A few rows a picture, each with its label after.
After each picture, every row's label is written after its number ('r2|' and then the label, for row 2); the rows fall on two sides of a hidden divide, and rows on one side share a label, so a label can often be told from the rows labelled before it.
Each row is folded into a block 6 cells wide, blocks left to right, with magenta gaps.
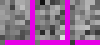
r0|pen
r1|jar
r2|pen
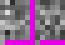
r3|pen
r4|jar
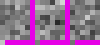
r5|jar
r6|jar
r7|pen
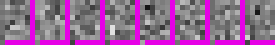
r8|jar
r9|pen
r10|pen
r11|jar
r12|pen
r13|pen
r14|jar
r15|pen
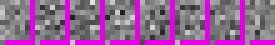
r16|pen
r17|pen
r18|jar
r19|pen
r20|pen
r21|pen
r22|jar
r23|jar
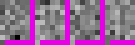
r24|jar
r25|jar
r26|jar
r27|pen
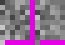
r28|jar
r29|jar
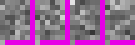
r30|jar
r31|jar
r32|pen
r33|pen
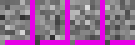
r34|jar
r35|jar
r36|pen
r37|pen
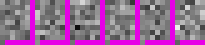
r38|pen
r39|pen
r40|pen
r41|jar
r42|pen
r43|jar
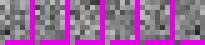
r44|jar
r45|pen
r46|jar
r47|jar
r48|pen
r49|pen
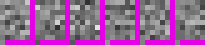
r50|pen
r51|pen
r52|jar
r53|pen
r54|jar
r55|pen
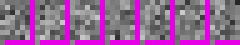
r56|jar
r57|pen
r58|pen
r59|jar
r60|jar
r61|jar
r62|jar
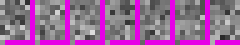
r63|jar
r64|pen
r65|jar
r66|jar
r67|jar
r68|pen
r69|jar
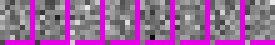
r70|pen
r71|jar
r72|jar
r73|pen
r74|jar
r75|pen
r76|jar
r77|jar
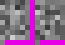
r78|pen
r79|pen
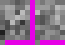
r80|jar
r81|pen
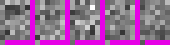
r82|pen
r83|jar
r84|pen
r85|jar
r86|pen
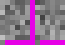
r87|pen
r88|jar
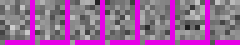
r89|pen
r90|pen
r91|pen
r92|jar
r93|jar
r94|pen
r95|pen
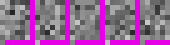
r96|jar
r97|jar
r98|pen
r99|jar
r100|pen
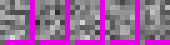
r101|pen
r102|pen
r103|pen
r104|jar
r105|jar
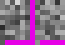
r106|pen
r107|jar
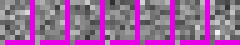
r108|jar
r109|jar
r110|pen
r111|jar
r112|pen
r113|jar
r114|pen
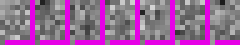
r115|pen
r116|jar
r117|jar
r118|jar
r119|jar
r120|pen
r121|jar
